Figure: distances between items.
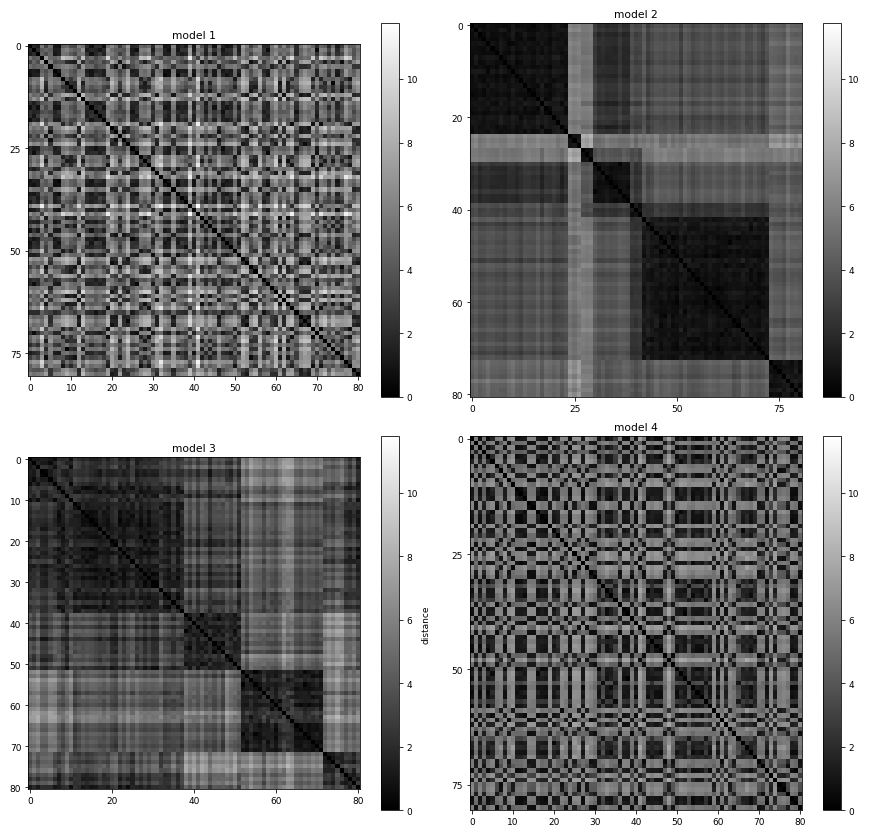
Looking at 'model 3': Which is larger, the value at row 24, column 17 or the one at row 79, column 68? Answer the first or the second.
the second
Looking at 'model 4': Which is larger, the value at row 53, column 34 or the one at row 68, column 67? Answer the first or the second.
the first
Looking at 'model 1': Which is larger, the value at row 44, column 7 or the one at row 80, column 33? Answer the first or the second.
the second
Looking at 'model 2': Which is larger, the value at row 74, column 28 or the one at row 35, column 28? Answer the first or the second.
the first
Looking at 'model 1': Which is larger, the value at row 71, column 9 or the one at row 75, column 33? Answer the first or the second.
the first
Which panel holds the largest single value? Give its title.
model 1
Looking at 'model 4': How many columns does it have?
81
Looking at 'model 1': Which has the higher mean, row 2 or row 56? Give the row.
56
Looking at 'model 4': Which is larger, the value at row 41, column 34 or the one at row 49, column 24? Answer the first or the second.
the first
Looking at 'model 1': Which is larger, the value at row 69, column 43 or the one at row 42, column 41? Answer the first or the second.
the second
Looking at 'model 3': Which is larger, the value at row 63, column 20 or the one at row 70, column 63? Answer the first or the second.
the first
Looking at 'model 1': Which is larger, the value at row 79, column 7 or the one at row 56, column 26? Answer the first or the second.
the second
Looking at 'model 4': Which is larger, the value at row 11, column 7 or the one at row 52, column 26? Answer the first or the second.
the second
